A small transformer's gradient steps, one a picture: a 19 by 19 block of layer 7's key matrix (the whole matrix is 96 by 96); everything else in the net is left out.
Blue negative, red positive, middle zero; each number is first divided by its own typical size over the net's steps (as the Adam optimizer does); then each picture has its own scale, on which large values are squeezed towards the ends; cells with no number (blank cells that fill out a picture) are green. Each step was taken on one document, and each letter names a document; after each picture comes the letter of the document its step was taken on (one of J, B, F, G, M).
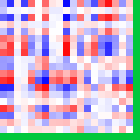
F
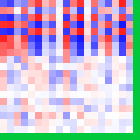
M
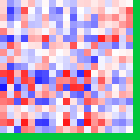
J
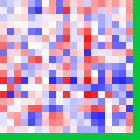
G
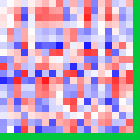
J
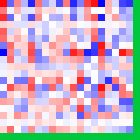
F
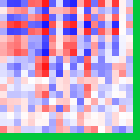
M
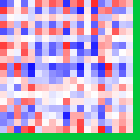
M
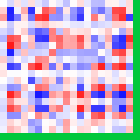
G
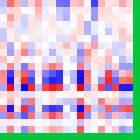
F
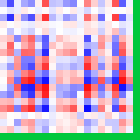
F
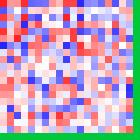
M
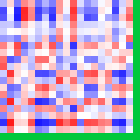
J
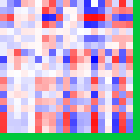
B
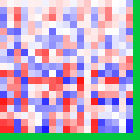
J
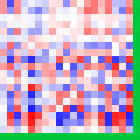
G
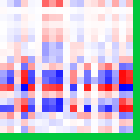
F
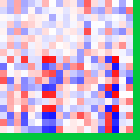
G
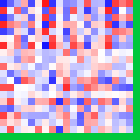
M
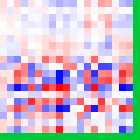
F
